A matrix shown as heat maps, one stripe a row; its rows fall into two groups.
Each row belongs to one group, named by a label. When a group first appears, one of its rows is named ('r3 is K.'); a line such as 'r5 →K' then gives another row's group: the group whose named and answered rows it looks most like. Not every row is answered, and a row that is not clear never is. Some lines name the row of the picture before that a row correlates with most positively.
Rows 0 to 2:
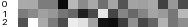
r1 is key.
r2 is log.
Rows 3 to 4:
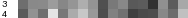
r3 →log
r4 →log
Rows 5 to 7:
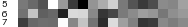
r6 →log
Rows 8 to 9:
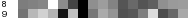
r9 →key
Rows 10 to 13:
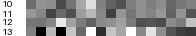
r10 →log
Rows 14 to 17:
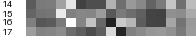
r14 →key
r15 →log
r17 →key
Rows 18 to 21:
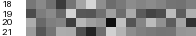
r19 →key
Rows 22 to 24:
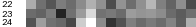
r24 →log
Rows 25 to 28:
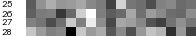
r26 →log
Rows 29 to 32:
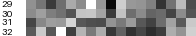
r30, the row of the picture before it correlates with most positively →28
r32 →log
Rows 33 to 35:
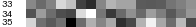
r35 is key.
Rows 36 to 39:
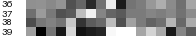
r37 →log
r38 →key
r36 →key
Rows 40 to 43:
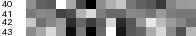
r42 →key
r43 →key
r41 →log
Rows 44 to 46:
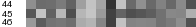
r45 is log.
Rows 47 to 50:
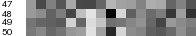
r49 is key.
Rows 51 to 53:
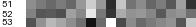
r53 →key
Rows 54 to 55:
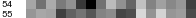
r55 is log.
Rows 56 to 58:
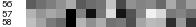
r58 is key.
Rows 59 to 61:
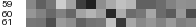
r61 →key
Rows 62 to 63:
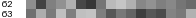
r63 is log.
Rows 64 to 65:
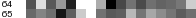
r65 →log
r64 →log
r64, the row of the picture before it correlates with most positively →63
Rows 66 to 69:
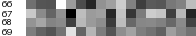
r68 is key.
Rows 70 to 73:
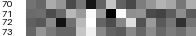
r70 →key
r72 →log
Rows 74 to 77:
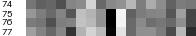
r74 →log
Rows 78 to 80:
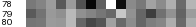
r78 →key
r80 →key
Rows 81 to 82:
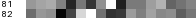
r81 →key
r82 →log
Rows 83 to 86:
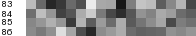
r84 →log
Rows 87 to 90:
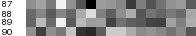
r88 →log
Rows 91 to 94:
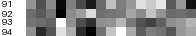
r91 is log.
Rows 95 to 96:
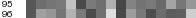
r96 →key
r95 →key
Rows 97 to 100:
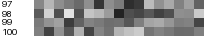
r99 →log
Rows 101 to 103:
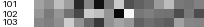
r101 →key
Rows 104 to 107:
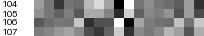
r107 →key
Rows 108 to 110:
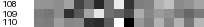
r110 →key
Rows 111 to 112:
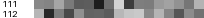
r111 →key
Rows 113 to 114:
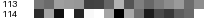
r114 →log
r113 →key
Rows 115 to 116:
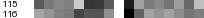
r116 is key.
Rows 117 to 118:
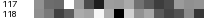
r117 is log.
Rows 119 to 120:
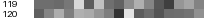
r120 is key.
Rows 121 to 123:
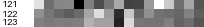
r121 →key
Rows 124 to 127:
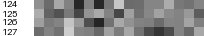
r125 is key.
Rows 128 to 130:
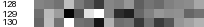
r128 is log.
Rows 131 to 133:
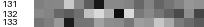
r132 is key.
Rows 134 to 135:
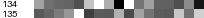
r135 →key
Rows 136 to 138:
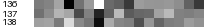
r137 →key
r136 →log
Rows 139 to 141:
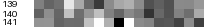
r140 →log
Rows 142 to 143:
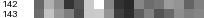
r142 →log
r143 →log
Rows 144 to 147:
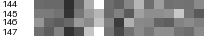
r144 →log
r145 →log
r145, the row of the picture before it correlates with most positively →142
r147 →log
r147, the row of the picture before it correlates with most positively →142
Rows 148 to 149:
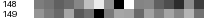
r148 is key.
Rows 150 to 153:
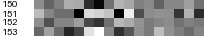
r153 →log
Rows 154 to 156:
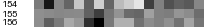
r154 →log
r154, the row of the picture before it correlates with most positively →152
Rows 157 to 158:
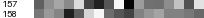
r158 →log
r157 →key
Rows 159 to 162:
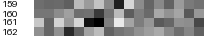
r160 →key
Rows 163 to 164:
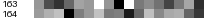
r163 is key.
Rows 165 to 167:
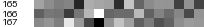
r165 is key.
